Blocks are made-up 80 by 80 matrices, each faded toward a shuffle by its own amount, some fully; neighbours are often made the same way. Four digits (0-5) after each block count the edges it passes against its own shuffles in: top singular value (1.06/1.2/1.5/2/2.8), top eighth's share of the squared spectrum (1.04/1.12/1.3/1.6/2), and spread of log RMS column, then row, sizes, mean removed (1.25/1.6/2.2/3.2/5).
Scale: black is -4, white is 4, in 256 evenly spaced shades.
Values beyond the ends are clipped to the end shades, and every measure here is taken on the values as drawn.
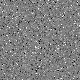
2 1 0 0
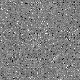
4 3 1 1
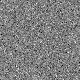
0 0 0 0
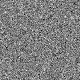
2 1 0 0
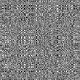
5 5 3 3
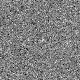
2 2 0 0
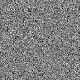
3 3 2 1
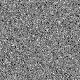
0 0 0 0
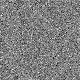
0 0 0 0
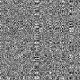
4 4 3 3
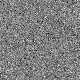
0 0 0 0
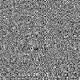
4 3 2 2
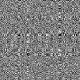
4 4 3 3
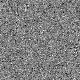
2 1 0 0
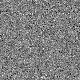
0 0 0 0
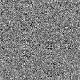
3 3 1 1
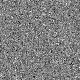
1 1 0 0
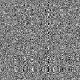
4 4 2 2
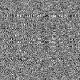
4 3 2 2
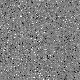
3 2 0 0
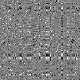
5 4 2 2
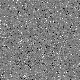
2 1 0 0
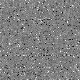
3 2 0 1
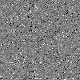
3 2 0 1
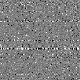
4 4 1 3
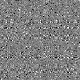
4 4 1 3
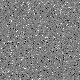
0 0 0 0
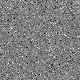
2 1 0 0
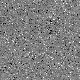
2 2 0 0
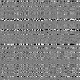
5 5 2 4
